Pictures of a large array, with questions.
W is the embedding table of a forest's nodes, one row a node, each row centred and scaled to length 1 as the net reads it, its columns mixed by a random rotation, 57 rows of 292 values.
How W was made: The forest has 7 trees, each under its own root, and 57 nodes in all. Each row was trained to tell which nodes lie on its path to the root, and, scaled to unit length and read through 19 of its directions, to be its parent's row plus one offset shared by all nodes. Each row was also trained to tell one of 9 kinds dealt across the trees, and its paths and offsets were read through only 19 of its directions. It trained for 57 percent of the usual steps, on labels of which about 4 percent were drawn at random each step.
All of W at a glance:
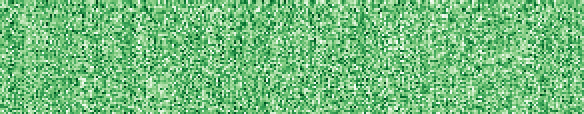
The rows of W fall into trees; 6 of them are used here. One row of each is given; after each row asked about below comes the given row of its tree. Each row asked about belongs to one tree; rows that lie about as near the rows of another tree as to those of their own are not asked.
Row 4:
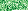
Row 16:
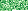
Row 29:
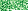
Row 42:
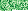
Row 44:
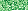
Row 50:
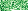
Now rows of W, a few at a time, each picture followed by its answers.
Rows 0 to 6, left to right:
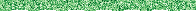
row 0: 44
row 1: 44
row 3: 44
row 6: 50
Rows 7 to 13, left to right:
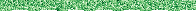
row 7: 44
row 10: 50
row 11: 42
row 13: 29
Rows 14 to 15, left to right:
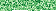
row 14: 44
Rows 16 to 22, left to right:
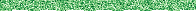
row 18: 29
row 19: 29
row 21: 29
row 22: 50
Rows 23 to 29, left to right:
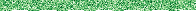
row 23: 29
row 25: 44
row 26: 29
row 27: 44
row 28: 44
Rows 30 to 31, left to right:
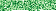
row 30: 50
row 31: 29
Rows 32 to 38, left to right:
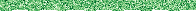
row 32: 42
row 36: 29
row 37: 16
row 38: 50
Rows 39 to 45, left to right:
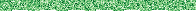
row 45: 44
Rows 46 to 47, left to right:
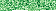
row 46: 44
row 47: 44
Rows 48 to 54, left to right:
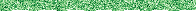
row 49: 29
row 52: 50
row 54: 29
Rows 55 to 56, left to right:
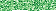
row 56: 29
